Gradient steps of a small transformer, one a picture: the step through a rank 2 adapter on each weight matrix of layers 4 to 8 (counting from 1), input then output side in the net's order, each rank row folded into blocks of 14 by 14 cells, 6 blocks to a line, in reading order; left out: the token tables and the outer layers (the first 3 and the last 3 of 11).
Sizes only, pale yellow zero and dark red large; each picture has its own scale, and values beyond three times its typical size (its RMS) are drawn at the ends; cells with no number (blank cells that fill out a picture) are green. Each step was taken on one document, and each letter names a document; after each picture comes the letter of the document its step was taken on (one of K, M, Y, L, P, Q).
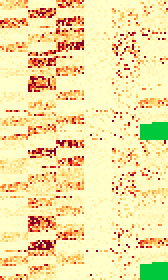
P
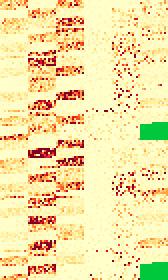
P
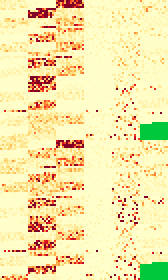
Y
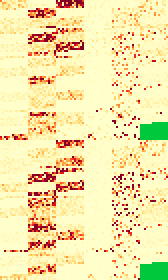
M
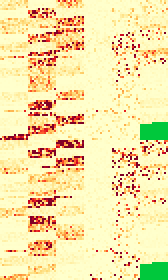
P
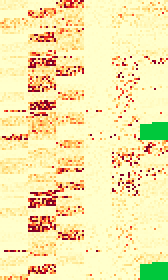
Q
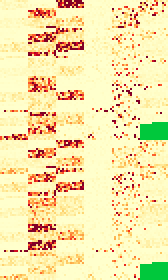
M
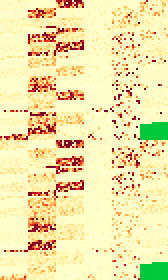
M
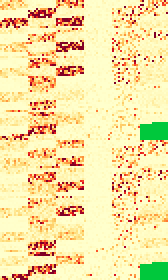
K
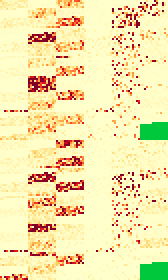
M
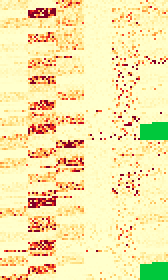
Q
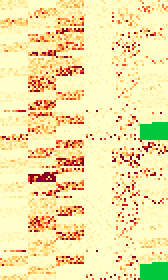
Y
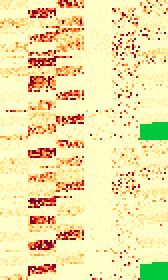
P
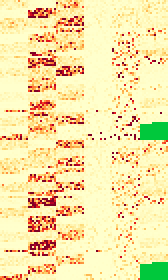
Q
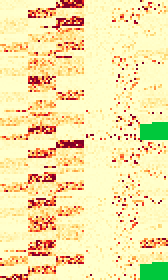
Y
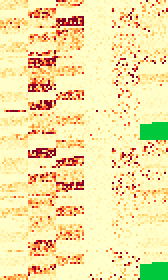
P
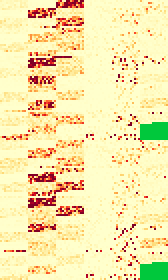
Y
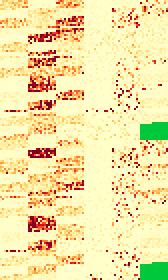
P
